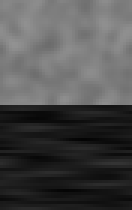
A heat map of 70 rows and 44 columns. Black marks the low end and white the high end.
The table splits into 2 rows of 1 panel. Panel 1,1: middling, blotchy, faint in contrast. Panel 2,1: very low, streaked across, faint in contrast.
